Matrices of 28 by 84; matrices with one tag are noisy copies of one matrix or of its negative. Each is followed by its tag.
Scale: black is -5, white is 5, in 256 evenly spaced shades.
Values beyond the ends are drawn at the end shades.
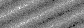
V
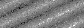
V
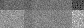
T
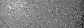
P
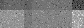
T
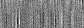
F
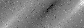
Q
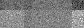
T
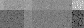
T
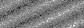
V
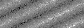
V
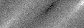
Q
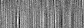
F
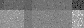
T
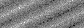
V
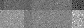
T
